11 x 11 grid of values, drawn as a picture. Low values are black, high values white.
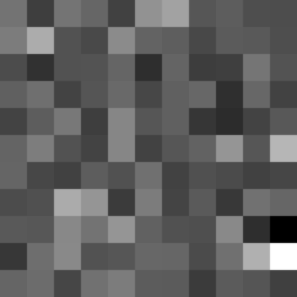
An odd patch, rougher than its surroundings, sits in the bottom right. There is no overall slope. Values change most from cell to cell in the bottom right. The halves do not mirror each other. No row or column stands out. The top right is the smoothest part.
